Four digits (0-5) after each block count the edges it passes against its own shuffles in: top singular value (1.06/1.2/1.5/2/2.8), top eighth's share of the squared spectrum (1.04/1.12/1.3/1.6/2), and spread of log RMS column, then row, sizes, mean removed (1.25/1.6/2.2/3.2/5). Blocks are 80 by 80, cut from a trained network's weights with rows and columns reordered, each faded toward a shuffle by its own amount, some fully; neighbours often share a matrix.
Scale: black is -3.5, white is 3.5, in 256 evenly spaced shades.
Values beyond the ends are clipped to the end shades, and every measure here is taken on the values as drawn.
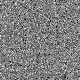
0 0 0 0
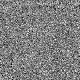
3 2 0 1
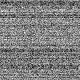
4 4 1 2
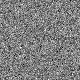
0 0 0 0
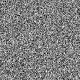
3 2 0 0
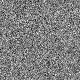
0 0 0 0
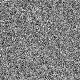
0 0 0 0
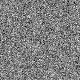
1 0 0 0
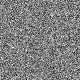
0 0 0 0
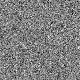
2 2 0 0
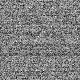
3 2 0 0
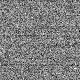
2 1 0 0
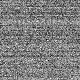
3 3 0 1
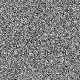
3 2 0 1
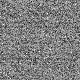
1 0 0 0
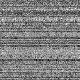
5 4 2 3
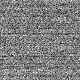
3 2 0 1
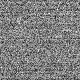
2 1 0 0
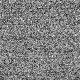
1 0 0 0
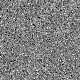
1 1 0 0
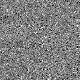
3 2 1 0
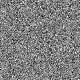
1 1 0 0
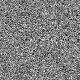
3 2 0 1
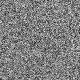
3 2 0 0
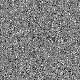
2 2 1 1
